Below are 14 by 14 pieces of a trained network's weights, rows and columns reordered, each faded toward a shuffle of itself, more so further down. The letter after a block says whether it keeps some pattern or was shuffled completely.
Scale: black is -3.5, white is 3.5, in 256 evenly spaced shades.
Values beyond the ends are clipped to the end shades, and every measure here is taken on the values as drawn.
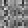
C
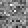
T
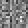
C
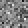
T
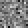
T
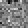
C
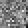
T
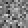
T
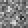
T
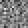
T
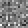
C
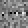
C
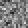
T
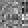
C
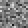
T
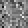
T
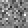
T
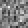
C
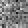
C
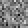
T
